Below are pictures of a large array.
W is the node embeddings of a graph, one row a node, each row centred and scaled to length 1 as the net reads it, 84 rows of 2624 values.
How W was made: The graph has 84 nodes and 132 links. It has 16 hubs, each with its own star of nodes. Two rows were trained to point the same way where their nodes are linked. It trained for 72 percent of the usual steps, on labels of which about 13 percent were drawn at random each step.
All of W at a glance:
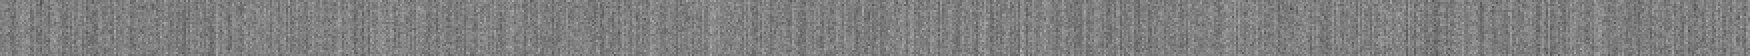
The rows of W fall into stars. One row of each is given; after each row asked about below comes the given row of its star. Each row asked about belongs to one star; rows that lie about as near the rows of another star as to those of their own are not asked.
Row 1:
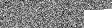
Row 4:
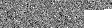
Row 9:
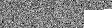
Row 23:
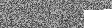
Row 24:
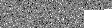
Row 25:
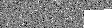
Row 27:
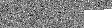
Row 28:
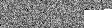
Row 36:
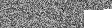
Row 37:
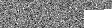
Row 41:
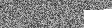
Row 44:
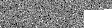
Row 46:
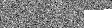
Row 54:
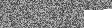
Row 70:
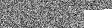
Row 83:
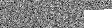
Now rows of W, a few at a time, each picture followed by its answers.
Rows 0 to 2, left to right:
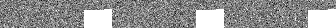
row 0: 24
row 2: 46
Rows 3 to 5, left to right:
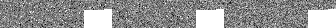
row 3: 83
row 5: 1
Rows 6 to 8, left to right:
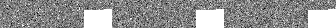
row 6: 54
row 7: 44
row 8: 37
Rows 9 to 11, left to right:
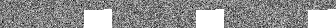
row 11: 46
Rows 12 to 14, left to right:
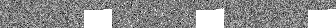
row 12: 4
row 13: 1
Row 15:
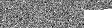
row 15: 54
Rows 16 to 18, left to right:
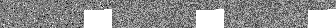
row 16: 27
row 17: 1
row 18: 9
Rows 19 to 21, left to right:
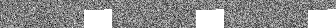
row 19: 27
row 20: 44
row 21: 25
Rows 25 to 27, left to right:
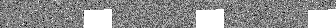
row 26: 28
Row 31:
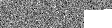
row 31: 28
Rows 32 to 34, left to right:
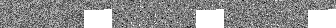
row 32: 37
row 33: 24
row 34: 4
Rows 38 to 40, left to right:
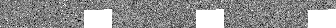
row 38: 1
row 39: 25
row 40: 23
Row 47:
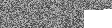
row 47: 46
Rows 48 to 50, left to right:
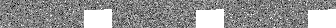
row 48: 54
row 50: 41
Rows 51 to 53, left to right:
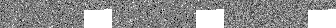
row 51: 27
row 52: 37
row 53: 83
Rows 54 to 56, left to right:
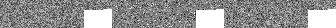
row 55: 37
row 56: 41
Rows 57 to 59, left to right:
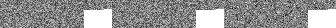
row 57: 24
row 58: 70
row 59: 9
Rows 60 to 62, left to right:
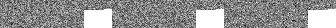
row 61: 4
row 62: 70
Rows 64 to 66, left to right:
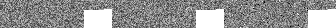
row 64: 83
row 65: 70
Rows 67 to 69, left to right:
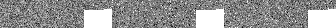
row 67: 54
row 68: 25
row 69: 36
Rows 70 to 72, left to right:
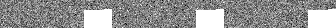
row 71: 54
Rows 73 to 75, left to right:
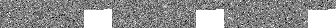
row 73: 46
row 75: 4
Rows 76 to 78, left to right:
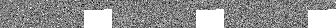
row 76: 27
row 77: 25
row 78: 23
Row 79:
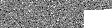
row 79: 28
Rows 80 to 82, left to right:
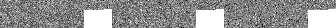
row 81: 27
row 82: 41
